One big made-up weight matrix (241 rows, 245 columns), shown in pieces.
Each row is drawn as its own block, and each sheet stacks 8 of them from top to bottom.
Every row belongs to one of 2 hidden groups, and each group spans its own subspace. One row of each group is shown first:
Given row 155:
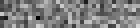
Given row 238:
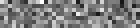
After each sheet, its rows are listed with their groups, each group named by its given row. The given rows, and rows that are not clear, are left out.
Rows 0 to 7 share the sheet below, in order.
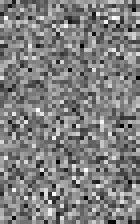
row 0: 155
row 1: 155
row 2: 155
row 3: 155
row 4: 238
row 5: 155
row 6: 238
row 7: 238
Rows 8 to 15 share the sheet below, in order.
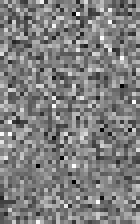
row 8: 238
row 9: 238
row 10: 238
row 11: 238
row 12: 238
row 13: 155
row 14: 238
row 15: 155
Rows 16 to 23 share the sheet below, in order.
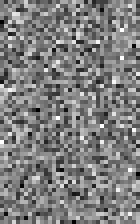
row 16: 238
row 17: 238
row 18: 238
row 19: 155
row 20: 238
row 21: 155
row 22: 155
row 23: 155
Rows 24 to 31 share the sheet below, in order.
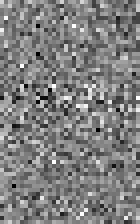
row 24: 155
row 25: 155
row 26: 238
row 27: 238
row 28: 238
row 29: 238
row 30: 155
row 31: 155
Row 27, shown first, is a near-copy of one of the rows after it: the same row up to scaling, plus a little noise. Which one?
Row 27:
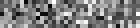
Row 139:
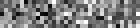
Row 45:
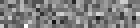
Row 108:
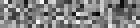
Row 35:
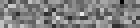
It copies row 139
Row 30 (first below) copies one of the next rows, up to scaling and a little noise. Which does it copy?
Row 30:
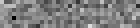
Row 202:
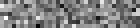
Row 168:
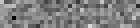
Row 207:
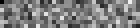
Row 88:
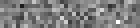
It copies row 168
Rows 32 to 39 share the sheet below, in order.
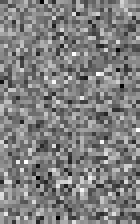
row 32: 238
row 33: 155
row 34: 238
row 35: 238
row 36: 238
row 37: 155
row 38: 238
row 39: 155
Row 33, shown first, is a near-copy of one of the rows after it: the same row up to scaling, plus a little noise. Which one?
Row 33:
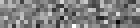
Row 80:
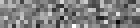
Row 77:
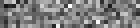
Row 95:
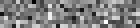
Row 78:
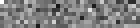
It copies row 80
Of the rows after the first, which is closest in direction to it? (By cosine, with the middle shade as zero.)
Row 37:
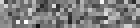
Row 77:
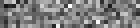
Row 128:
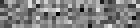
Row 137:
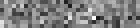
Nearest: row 137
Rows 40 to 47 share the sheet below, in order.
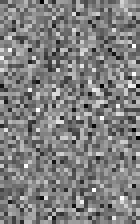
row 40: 238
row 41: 238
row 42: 155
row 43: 155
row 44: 155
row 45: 238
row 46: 238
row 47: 238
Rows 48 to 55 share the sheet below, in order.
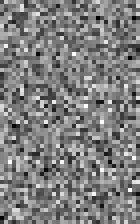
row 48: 238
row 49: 155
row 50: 155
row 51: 238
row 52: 238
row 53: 238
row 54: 155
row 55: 238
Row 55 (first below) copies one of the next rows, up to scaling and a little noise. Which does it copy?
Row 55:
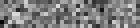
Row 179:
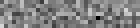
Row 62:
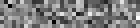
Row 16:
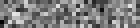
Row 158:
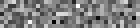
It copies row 16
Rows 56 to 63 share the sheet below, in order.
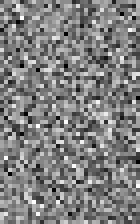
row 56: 238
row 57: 155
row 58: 238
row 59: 238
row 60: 238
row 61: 155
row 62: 238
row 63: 155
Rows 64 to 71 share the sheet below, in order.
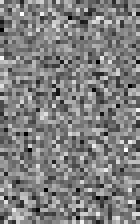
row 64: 238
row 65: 155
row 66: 155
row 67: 155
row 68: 155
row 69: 155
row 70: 238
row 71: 238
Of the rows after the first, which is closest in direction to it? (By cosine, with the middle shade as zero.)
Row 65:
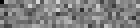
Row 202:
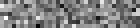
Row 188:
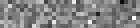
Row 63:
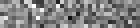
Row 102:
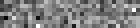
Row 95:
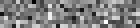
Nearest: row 102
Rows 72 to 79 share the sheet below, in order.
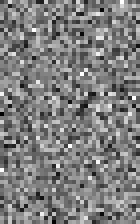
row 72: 238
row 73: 238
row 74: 155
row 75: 238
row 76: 155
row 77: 155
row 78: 155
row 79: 238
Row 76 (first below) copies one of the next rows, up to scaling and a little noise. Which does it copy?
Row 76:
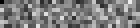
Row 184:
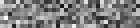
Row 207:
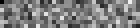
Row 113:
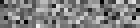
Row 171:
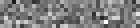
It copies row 207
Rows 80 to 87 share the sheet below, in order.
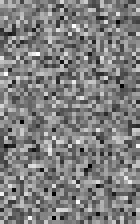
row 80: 155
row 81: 155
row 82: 155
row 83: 238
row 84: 238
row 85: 155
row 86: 238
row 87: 238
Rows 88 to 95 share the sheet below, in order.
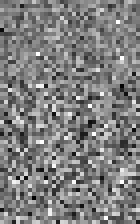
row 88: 155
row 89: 155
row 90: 238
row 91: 238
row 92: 238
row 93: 238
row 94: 238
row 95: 155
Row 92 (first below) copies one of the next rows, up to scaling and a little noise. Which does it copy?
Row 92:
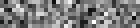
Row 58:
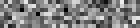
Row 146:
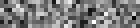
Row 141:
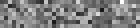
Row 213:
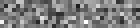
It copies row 146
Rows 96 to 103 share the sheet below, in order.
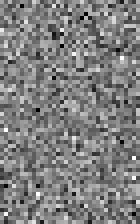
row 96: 155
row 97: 155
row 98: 238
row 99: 155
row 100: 155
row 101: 238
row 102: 155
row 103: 155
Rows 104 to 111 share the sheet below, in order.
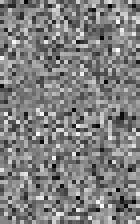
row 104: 155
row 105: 238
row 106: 155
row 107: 155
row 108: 238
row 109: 238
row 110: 155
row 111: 238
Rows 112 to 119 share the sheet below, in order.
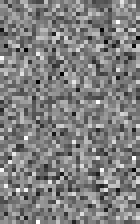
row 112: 238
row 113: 155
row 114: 155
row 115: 238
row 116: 238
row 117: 238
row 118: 155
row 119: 155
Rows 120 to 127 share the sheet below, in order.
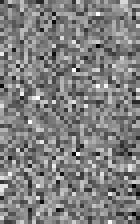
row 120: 238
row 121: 238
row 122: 238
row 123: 238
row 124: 155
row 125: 238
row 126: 155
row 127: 155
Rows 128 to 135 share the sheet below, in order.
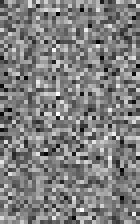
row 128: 155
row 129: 238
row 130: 155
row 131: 155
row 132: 155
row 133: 238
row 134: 238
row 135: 238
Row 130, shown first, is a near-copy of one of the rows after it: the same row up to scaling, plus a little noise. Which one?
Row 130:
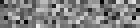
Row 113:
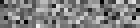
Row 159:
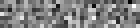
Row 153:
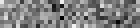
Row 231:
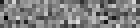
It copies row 113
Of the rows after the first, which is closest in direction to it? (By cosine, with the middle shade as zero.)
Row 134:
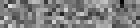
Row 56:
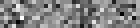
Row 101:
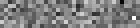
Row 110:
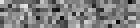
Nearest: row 101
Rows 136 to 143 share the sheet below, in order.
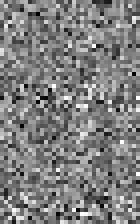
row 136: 238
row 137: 238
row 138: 238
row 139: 238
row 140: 238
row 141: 238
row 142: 155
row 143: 238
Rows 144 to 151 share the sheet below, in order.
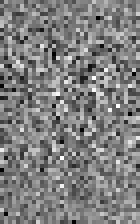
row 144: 238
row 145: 238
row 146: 238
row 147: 155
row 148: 155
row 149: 155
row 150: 155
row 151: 155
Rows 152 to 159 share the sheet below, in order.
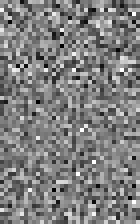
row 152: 238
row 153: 155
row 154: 238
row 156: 155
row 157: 238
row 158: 238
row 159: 155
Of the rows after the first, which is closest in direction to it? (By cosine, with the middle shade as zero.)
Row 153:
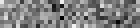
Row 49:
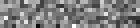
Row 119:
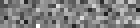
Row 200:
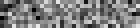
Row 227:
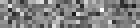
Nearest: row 49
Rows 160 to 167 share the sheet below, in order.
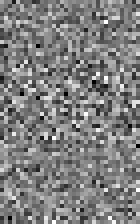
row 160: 155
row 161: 155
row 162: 238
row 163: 238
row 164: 238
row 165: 155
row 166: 155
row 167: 238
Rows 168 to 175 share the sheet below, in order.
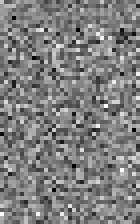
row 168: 155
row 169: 238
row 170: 238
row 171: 155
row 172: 238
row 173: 155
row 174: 238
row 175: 155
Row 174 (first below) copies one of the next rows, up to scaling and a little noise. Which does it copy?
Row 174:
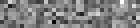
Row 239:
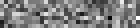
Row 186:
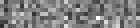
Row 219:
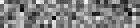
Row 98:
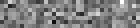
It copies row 98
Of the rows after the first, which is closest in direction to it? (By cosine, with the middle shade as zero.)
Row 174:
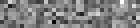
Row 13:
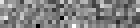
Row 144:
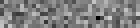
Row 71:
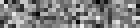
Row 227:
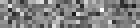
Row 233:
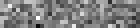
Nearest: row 71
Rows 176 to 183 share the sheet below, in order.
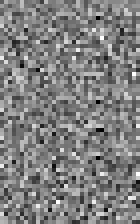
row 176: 238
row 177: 238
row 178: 238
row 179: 238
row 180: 238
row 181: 238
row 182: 155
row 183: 155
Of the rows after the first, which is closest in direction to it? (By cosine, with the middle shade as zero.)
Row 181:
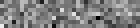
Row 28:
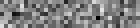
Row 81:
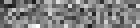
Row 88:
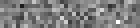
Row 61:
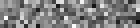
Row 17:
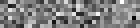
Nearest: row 17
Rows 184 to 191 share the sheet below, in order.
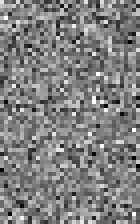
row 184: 155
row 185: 238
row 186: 238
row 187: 155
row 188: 238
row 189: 155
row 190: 155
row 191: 238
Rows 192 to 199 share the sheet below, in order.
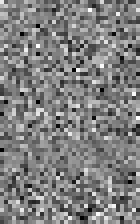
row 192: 155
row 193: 155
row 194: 238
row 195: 155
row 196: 155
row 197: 155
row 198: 238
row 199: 238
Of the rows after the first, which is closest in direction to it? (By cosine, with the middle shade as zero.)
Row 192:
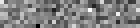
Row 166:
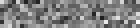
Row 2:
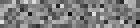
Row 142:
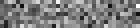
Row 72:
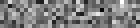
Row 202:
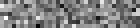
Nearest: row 202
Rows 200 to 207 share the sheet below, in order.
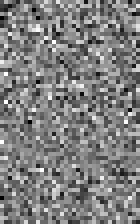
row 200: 155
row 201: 238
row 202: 155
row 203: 155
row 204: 155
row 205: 155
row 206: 238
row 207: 155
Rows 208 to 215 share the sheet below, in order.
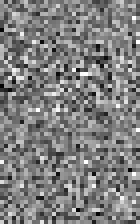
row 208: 238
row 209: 238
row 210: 238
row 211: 155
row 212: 238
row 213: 238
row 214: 155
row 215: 238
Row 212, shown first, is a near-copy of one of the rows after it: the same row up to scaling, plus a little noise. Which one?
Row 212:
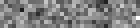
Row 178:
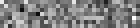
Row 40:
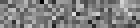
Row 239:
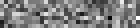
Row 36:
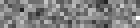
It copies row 36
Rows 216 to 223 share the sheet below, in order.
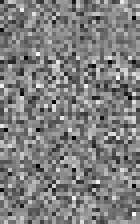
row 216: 238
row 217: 155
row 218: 155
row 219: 238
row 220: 155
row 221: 155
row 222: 238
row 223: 238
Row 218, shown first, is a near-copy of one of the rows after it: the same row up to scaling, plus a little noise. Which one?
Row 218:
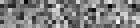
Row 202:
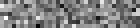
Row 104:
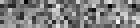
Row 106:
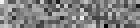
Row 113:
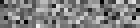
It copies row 104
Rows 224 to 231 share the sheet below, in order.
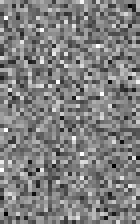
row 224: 155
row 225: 238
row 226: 155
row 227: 238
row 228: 155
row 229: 238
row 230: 155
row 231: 155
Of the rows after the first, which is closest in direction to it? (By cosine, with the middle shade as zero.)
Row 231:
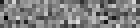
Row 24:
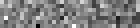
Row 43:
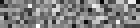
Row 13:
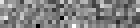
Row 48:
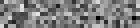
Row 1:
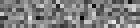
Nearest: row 43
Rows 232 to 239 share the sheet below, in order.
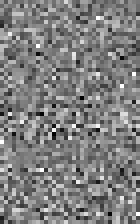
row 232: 238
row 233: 155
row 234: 238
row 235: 238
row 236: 238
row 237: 155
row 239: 238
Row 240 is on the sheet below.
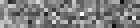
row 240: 238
